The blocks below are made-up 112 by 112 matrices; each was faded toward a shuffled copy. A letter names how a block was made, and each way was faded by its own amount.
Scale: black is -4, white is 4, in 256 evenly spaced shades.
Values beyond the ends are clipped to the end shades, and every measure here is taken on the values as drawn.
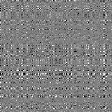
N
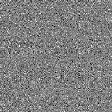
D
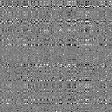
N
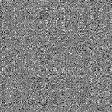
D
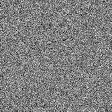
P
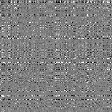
N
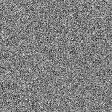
P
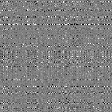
N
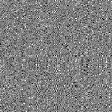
D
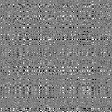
N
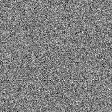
P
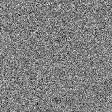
P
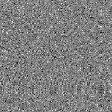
D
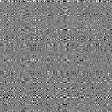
N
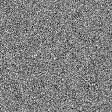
P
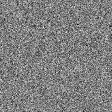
P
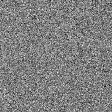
P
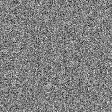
P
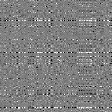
N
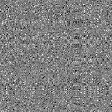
D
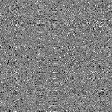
D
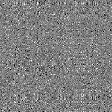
D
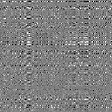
N
